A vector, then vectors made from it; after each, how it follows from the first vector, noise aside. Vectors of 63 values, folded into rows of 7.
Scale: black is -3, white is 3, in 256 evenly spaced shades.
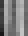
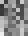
sign-scrambled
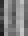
copied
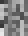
sign-scrambled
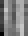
copied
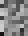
sign-scrambled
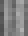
shrunk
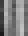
copied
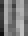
copied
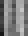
copied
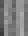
shrunk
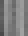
shrunk
